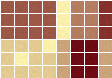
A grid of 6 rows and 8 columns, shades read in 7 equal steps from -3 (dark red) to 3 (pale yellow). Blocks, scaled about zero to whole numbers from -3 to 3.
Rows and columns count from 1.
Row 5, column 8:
1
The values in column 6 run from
-3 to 0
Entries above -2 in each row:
7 7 7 6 6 6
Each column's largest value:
2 3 2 3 3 0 0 1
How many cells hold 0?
6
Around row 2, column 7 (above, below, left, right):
0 0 0 -2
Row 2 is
-1 -1 -1 -1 3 0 0 -2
